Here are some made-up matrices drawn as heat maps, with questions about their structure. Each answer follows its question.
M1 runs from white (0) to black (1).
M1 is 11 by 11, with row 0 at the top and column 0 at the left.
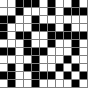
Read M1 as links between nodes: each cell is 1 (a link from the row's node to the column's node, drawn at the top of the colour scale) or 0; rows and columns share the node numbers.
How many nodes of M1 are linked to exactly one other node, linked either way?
0
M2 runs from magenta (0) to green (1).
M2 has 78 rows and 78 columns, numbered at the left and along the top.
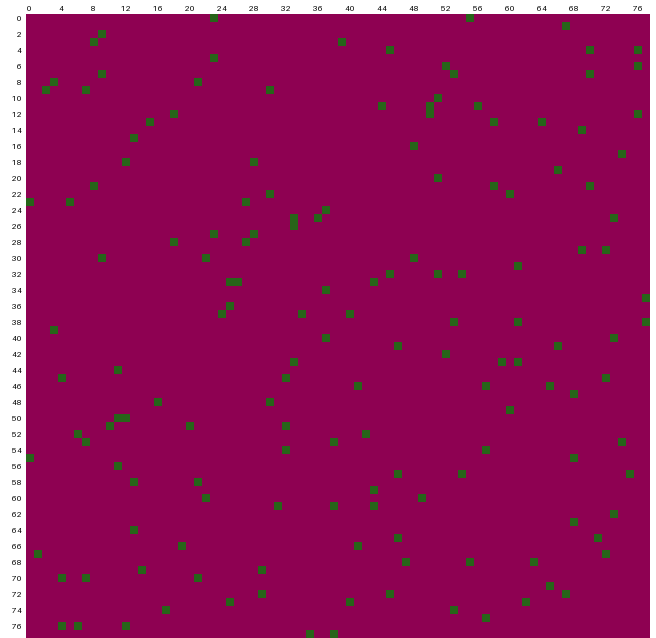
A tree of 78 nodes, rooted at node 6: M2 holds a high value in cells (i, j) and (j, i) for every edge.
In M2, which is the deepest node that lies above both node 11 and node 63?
12
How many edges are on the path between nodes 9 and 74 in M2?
3
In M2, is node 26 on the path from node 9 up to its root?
no
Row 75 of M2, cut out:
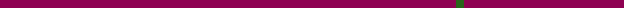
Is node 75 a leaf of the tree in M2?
yes
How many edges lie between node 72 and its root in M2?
4
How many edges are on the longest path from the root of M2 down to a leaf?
14
